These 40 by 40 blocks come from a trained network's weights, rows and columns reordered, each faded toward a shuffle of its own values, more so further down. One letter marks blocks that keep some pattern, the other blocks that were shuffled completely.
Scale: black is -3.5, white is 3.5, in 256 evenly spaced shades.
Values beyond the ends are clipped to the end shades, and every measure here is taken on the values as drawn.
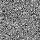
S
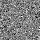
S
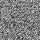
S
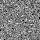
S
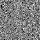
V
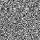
V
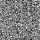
S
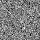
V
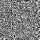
V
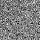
V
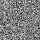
V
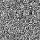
V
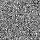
S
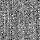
V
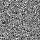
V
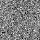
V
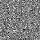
V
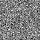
S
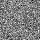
S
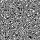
S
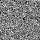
S
